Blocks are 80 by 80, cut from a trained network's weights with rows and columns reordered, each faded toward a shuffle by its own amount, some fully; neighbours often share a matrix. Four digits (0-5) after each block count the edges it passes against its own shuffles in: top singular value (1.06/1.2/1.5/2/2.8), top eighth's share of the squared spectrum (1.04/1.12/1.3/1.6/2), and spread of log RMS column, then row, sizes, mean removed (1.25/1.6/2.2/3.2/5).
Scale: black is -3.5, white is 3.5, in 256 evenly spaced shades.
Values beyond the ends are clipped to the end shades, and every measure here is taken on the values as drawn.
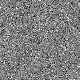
1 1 0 0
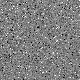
0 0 0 0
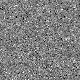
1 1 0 0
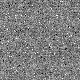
1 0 0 0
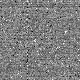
2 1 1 0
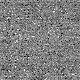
2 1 1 0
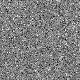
1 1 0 0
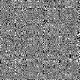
3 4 3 2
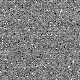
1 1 0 0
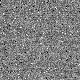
0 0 0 0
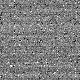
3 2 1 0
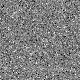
0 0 0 0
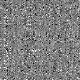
3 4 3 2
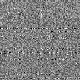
3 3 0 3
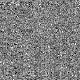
2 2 0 2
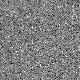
0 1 0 0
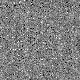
1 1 0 1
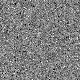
1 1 0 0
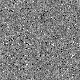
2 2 0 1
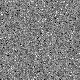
1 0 0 0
